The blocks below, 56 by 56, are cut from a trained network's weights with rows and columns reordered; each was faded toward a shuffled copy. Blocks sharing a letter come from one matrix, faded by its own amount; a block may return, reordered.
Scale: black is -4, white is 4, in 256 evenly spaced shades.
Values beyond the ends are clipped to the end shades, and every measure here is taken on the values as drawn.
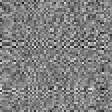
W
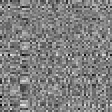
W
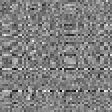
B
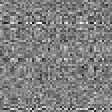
W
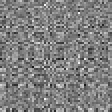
B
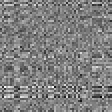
B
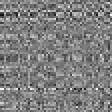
W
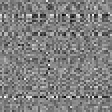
B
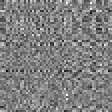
B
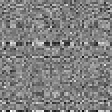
B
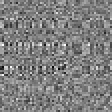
W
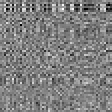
W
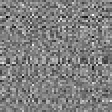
B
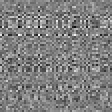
W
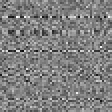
B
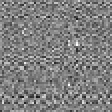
B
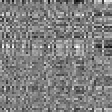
W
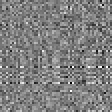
W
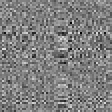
W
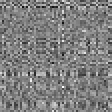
B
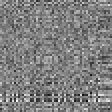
B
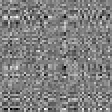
W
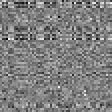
B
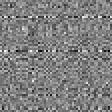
B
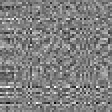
W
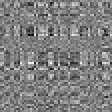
W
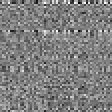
W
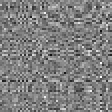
B
